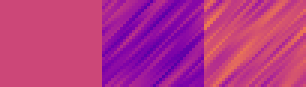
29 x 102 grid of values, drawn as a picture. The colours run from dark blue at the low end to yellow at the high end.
The table splits into one row of 3 panels. Panel 1,1: middling, flat. Panel 1,2: low, slanting up to the right. Panel 1,3: middling, slanting up to the right.
